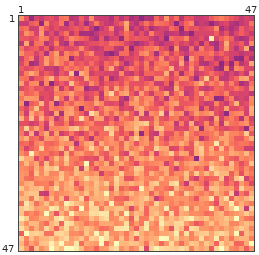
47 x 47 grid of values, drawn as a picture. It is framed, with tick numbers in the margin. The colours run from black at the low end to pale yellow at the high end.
The grain is fine, like static. On average the colour sits 70% of the way up the scale. Values rise toward the bottom. No regular stripes run through it. The values follow a bell shape.
